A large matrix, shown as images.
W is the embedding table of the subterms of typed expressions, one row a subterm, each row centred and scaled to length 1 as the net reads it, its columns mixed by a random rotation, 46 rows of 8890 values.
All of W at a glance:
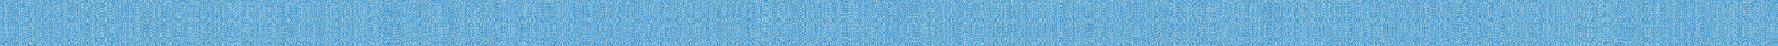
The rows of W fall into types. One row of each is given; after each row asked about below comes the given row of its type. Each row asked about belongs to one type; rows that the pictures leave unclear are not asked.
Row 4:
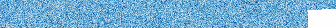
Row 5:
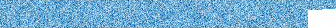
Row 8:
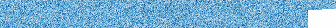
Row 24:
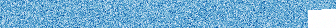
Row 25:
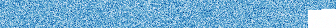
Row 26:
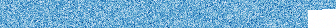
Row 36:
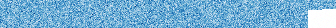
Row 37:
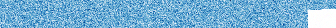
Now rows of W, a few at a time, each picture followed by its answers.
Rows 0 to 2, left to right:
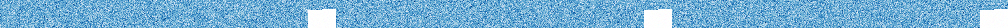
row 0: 5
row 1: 36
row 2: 26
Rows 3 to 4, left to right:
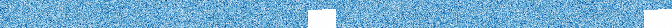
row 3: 4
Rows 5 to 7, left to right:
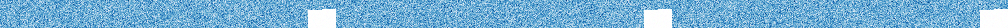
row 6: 25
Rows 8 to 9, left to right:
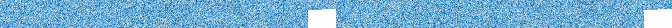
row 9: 4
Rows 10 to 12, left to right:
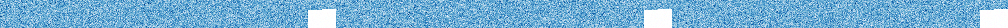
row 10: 8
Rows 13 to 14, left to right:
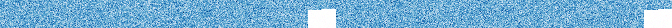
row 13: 25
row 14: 8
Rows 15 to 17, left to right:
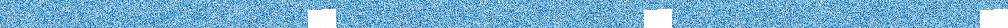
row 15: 5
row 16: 37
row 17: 24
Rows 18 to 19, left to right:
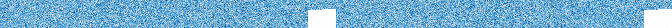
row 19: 36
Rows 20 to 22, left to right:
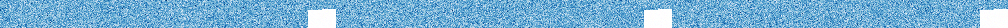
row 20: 4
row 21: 8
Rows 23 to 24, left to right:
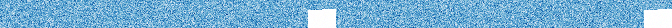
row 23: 37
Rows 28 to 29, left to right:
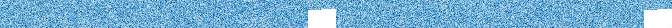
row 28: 24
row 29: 24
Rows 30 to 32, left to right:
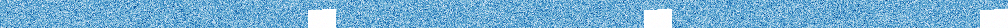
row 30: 36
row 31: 24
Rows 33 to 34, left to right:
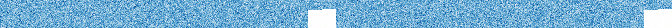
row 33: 36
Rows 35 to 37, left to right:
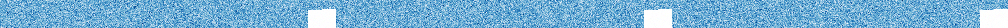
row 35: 36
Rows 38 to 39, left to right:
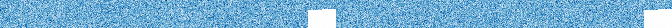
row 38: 4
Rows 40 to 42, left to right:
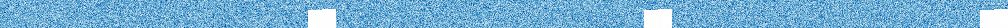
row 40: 4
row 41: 37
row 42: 26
